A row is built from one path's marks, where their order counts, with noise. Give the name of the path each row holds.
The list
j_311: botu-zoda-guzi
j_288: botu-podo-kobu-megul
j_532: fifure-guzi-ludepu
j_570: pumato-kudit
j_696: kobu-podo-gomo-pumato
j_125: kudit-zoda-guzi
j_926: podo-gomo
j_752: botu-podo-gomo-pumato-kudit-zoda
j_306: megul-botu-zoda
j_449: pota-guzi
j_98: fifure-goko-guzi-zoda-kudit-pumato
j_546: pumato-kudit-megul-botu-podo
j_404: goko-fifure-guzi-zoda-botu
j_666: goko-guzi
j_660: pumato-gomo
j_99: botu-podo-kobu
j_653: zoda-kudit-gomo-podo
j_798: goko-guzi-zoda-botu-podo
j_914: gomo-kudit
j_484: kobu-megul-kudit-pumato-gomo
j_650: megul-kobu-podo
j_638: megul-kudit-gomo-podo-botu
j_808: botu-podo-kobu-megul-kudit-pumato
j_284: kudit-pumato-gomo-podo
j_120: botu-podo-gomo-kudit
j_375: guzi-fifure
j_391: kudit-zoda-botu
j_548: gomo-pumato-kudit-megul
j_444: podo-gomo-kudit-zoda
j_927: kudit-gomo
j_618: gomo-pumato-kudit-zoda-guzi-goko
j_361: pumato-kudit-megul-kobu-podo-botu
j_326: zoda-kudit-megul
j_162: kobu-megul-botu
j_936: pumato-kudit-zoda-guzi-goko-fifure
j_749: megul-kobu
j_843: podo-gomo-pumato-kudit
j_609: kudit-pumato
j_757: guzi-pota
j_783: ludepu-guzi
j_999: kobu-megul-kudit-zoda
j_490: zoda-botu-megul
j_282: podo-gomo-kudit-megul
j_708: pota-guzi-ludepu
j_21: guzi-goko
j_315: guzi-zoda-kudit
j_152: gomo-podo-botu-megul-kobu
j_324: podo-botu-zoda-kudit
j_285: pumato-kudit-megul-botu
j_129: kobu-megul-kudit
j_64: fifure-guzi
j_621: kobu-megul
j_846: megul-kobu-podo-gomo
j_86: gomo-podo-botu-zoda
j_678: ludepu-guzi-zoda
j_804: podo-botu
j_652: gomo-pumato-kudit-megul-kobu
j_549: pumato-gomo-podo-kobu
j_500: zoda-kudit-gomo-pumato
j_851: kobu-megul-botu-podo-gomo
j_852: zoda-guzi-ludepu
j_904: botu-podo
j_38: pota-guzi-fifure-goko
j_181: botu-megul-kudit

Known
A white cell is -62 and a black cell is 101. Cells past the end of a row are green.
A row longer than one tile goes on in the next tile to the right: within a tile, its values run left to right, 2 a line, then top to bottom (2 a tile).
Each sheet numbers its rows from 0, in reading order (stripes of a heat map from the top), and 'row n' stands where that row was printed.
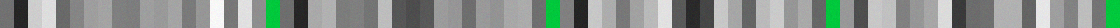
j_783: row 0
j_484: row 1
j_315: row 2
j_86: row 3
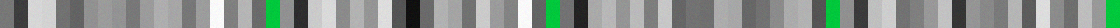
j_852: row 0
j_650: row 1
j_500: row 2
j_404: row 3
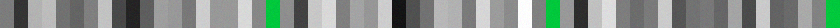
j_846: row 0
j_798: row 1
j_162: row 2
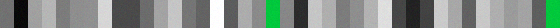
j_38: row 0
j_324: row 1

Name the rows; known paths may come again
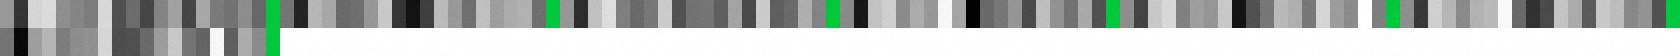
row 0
j_490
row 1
j_120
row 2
j_162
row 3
j_652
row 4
j_798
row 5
j_999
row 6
j_38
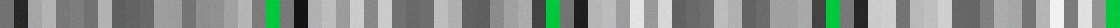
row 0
j_660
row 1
j_609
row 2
j_98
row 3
j_125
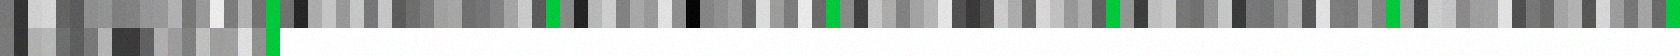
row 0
j_532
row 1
j_696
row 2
j_549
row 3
j_444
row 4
j_391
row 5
j_306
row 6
j_926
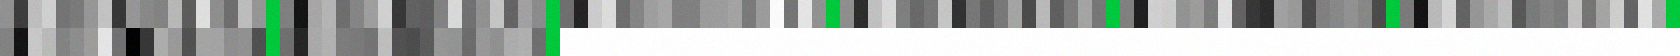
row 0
j_404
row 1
j_936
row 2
j_783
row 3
j_285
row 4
j_548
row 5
j_64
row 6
j_129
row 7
j_484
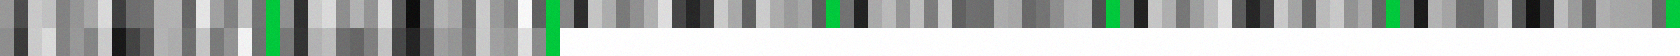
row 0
j_86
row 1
j_650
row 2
j_324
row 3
j_500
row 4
j_315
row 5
j_914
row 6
j_546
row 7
j_846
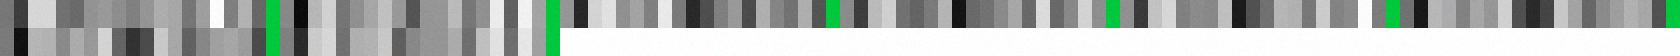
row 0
j_852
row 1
j_449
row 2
j_288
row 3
j_638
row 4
j_904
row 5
j_843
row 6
j_570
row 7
j_311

